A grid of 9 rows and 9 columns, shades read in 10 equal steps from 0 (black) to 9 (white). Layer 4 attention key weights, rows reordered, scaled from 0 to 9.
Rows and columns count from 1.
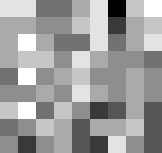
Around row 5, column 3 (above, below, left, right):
7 6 9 6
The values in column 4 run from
4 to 7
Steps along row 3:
up down down same up down up up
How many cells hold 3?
6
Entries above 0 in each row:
8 9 9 9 9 9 9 9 9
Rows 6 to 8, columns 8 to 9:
6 5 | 6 3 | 7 3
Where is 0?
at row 1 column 7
